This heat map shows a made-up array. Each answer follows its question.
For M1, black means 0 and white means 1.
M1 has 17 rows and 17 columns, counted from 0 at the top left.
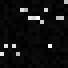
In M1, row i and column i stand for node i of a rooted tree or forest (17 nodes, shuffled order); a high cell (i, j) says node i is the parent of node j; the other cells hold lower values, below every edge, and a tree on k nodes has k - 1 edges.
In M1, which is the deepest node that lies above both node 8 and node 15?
4
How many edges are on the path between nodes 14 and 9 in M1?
2
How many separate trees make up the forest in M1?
2
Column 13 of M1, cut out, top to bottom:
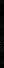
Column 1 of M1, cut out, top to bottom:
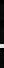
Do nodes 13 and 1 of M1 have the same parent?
no
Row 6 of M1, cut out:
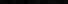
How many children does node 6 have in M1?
0
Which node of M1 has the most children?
4
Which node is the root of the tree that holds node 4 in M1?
13
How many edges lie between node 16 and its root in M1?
2
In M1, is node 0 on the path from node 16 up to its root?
yes
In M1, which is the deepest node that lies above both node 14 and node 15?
4
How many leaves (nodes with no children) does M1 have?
11
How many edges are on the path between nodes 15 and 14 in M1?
2
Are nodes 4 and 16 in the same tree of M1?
yes
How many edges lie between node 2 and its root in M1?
0
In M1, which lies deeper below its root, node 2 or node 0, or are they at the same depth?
node 0
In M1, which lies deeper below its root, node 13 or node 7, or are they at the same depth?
node 7
